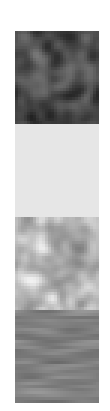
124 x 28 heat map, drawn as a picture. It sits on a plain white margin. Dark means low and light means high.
It is made of 4 by 1 panels. Panel 1,1: low, blotchy. Panel 2,1: very high, flat. Panel 3,1: high, blotchy. Panel 4,1: middling, streaked across, faint in contrast.
